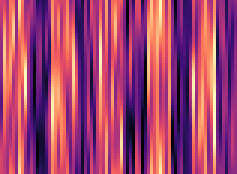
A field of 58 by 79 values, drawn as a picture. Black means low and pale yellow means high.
Upright stripes repeat 5 times across the table. No overall slope runs across the table. Streaks run downward.
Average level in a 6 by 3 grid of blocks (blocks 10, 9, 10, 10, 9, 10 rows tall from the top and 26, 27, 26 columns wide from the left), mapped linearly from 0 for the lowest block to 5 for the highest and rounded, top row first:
4 3 1 | 5 3 2 | 5 1 2 | 4 0 2 | 2 0 1 | 2 1 1
